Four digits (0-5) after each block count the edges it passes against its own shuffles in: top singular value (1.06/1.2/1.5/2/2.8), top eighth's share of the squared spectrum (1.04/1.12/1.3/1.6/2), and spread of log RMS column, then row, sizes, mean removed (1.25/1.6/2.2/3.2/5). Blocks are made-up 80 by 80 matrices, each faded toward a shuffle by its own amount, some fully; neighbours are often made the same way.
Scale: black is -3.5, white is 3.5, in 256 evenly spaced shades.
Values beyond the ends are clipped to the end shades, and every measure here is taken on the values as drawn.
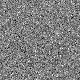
2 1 0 0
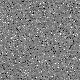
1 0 0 0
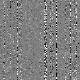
3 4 4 0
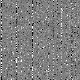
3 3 3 0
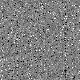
1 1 1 0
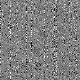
2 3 3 0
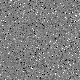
0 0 0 0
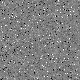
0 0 0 0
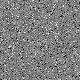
0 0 0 0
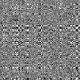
5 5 3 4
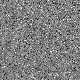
0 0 0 0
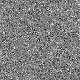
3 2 0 0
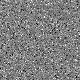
2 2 0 0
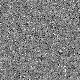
2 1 0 0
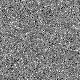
1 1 0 0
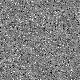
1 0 0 0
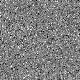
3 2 0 0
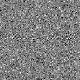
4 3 1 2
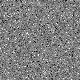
0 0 0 0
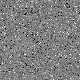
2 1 0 0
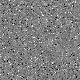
2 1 0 0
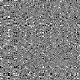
4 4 2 3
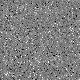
2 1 0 0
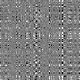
5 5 4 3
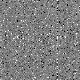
3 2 1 0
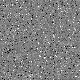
2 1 0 0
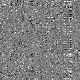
4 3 2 1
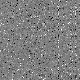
3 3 1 0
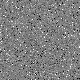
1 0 0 0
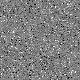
2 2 1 0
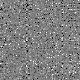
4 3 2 1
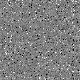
3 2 1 0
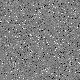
0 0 0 0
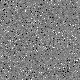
0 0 0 0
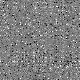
3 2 0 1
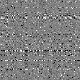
4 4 1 3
